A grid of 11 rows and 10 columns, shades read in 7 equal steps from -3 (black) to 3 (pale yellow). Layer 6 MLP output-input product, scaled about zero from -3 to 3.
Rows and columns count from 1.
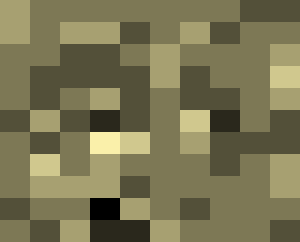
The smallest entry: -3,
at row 10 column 4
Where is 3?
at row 7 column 4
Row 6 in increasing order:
-2 -2 -1 -1 -1 -1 0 0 1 2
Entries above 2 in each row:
0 0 0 0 0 0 1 0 0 0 0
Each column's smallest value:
-1 -1 -1 -3 -2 0 -1 -2 -1 -1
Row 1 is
1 0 0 0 0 0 0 0 -1 -1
